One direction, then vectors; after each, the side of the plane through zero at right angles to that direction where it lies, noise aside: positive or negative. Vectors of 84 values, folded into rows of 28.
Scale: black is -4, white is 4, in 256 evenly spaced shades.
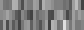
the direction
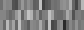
negative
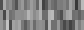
negative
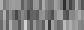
positive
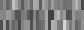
positive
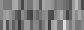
positive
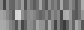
negative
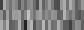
negative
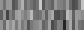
negative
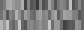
negative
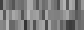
negative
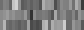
positive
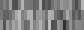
negative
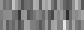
positive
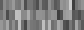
negative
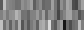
negative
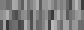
positive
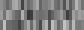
positive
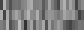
negative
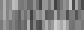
positive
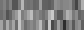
negative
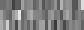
negative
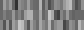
negative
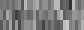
positive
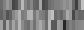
negative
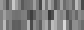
positive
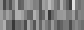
positive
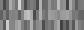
negative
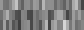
positive
